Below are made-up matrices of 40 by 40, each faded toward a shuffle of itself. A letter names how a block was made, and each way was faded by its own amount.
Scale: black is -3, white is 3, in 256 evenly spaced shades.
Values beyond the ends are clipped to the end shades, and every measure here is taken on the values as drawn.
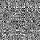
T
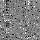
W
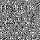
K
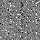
W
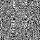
T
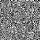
T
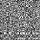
T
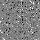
W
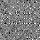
K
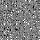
W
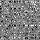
K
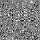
K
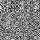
T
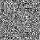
T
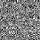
T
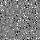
W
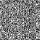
T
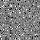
W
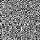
T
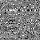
K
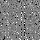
W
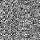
T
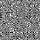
K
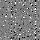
W
